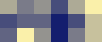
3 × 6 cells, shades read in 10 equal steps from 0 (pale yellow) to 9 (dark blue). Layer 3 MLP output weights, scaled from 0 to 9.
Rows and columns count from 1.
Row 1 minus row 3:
-3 5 0 -2 -2 -2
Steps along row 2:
down same up down down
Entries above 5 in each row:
1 5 2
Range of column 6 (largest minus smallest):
2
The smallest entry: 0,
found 2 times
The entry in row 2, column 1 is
7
